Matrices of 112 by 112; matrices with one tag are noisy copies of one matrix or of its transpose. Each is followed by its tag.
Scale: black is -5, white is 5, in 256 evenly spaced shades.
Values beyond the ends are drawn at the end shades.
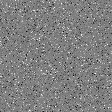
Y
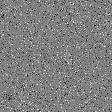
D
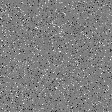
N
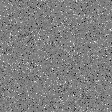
Y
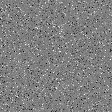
N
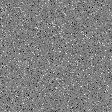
N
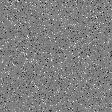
N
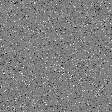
D
